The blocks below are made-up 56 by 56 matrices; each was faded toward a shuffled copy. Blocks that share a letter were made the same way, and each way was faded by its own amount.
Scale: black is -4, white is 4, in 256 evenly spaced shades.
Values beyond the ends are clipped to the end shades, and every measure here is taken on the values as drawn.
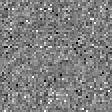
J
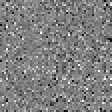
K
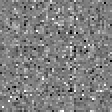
K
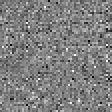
J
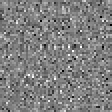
J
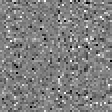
K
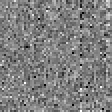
J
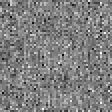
J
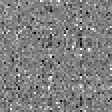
K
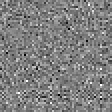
J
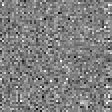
J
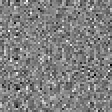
J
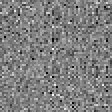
J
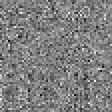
J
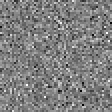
J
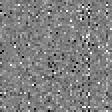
K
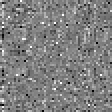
K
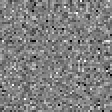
J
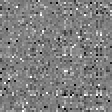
K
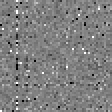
K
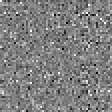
J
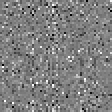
K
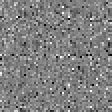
K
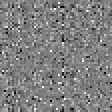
K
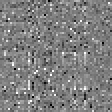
K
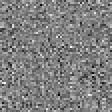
J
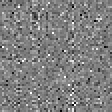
K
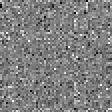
J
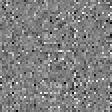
K
